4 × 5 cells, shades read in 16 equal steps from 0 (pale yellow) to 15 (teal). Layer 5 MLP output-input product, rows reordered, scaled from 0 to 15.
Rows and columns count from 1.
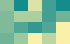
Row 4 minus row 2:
1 1 -5 -8 -9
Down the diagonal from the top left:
7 5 13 4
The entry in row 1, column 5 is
15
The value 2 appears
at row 1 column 3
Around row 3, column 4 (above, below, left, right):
12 4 13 0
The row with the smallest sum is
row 4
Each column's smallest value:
7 5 0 4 0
